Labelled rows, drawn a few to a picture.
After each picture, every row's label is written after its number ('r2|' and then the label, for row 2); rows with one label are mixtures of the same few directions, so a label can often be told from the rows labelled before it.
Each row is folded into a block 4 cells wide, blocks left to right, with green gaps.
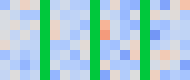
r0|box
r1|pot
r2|pot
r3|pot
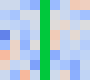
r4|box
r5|box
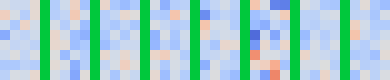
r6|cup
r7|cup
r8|box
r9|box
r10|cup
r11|box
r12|box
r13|pot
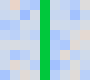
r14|box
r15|cup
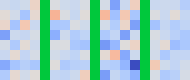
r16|cup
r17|cup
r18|pot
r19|cup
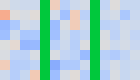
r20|cup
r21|pot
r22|box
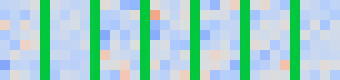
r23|cup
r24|pot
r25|box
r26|cup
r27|pot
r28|pot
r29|cup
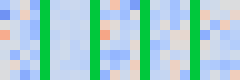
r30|cup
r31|box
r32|pot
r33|cup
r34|cup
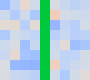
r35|box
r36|cup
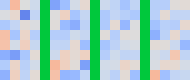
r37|box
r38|pot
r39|cup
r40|pot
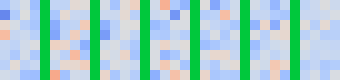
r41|cup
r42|pot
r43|pot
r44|box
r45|box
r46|cup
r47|cup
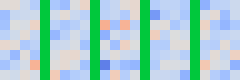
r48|pot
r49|pot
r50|cup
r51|cup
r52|pot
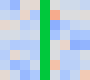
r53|box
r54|cup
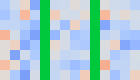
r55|cup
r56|cup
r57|cup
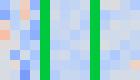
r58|cup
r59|pot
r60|pot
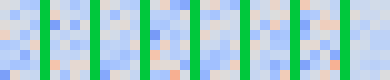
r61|pot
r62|cup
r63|pot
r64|box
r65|pot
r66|cup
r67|pot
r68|cup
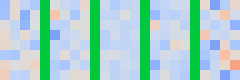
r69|pot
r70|cup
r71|box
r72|cup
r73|box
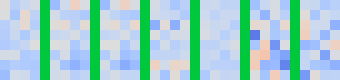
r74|pot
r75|box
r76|box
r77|cup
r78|pot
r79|box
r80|pot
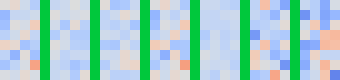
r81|pot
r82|cup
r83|box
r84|pot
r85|box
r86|box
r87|cup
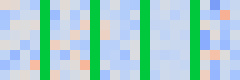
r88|pot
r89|pot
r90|pot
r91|box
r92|box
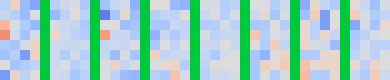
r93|pot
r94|cup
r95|cup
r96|box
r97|box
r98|box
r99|pot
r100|cup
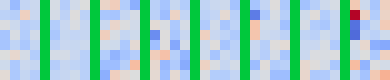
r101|box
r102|pot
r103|pot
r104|box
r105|cup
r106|cup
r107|pot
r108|cup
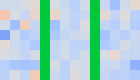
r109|cup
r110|cup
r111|pot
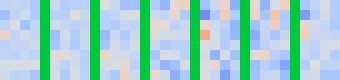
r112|cup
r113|box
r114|box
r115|box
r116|cup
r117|pot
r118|cup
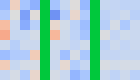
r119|pot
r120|cup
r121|cup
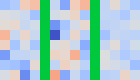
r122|box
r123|pot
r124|box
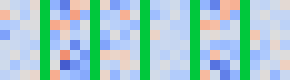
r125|cup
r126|box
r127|box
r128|cup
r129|box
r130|box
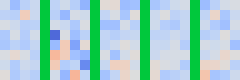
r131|box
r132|box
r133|box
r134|pot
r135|pot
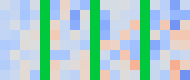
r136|cup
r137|pot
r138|pot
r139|cup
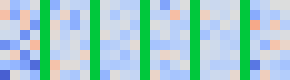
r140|pot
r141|pot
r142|pot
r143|box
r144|cup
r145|cup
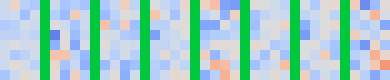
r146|box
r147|box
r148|cup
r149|cup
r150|box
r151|pot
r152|pot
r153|box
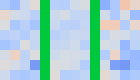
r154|pot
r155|pot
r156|box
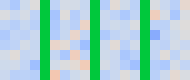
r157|pot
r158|pot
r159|box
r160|cup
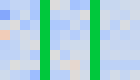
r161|cup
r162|box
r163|cup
